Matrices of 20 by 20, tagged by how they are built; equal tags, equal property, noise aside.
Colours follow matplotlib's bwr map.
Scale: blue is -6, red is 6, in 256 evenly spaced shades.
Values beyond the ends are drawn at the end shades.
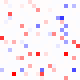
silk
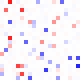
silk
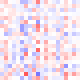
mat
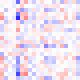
mat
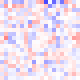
mat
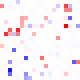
silk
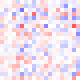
mat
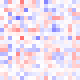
mat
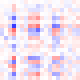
mat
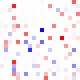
silk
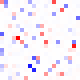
silk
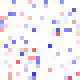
silk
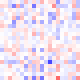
mat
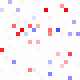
silk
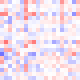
mat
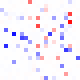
silk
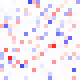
silk
